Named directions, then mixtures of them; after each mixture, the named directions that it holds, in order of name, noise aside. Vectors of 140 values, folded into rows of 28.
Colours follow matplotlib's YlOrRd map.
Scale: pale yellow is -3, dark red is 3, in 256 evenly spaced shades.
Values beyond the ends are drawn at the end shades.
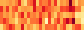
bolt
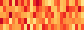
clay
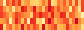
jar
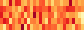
bolt, clay, jar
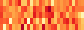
bolt, clay, jar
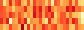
bolt, clay, jar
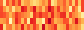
jar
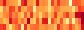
bolt, jar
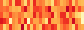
bolt, clay, jar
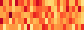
clay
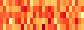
clay, jar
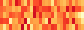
bolt, clay, jar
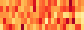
bolt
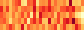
bolt, jar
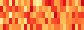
clay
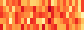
jar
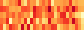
bolt, clay, jar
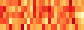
bolt, clay, jar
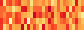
clay, jar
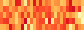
bolt, clay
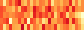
bolt, clay, jar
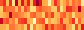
clay, jar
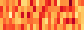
bolt, clay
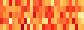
bolt, clay, jar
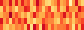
bolt, clay
